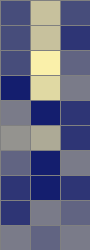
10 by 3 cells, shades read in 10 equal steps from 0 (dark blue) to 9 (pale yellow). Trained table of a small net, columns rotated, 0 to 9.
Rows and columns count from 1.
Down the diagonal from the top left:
2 7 3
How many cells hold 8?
1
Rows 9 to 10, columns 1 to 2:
1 4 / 4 3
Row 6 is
5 6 1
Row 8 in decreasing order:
1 1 0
